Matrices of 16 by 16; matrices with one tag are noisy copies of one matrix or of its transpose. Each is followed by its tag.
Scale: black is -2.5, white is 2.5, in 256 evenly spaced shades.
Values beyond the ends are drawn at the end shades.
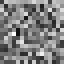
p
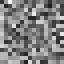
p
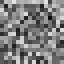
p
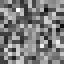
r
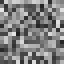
p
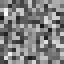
r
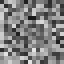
p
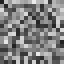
p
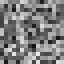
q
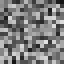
r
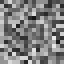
p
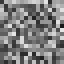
p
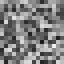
q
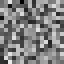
r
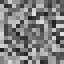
p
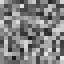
q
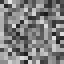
p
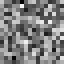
q
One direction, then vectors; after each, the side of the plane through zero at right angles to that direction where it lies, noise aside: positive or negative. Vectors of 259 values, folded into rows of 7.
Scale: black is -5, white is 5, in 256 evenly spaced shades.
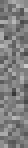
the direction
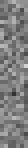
positive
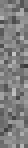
negative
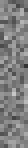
negative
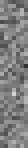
negative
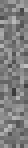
positive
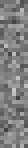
negative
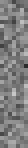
negative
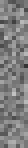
negative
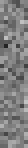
negative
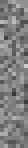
positive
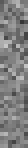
positive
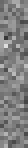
positive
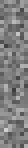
positive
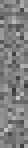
positive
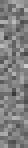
positive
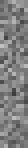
positive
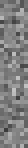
negative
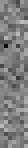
negative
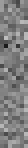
negative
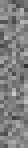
negative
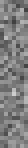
negative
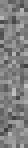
negative
